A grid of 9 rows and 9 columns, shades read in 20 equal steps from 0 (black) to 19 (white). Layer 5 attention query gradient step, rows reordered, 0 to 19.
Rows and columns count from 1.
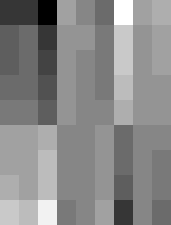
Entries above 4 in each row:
6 8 9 9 9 9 9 9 8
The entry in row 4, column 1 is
8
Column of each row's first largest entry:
7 7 7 7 7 3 3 3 3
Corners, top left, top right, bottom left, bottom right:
4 13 15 8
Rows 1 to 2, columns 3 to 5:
0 12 10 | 4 11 11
